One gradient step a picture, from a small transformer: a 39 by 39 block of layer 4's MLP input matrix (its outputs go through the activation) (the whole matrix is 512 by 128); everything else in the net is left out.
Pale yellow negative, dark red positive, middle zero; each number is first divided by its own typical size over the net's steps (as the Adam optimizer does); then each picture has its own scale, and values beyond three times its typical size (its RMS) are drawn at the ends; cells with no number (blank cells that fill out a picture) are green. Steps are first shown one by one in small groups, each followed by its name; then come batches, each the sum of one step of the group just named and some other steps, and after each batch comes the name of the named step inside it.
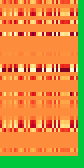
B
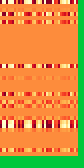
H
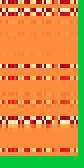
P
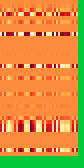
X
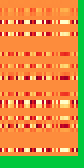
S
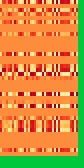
B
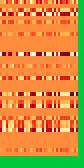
H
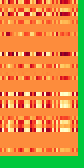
X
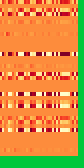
X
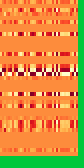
B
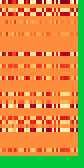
P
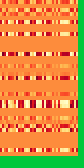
S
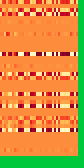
X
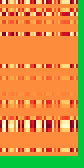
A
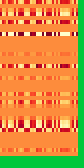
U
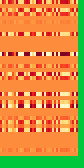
U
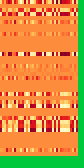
A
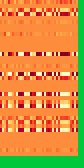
A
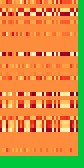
A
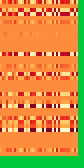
A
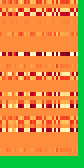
A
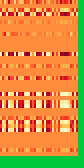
A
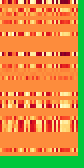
U
